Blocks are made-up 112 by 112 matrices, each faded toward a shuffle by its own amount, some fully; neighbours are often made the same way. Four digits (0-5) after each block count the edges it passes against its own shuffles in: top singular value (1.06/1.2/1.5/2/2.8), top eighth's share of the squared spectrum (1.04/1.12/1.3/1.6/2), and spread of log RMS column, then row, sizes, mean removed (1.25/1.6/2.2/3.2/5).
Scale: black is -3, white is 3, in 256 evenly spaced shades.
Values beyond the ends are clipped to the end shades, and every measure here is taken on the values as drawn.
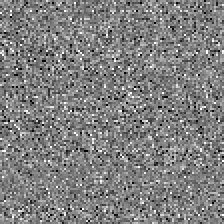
1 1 0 3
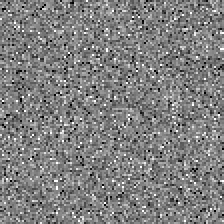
0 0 0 0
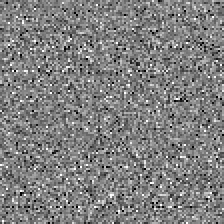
1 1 0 2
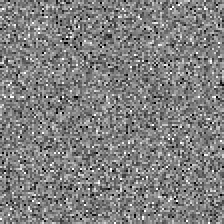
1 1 0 2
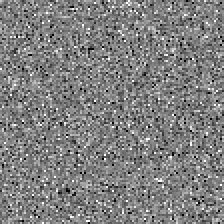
0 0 0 0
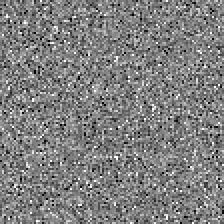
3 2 0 0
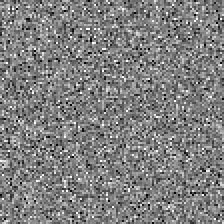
2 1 0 0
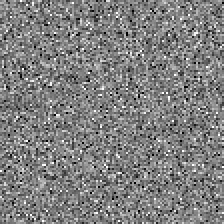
2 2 0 0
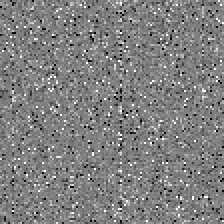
3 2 1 0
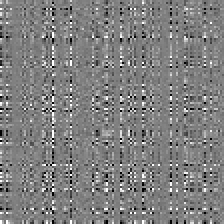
5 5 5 4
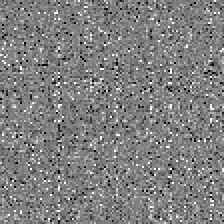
4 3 2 1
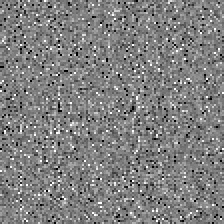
3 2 1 0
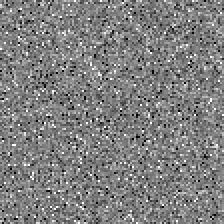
2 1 0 0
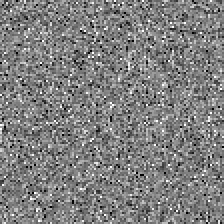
3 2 1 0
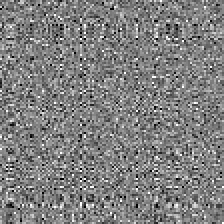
5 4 3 3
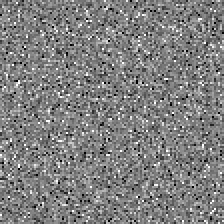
2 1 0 0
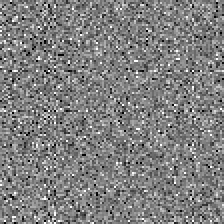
4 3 2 2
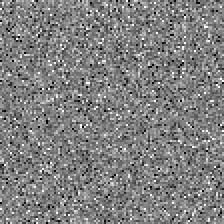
1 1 0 0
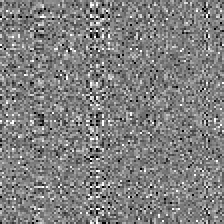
5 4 3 3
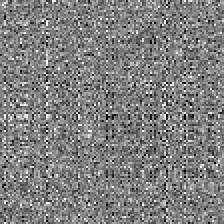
5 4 3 3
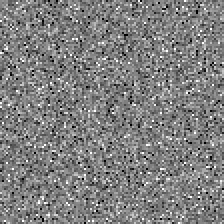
2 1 0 0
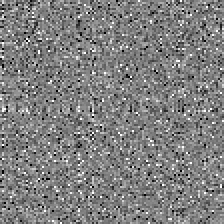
4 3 2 1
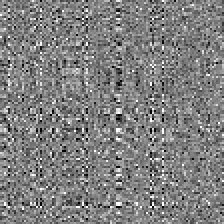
5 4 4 3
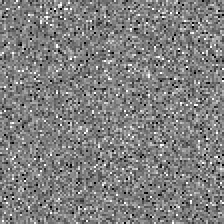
2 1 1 0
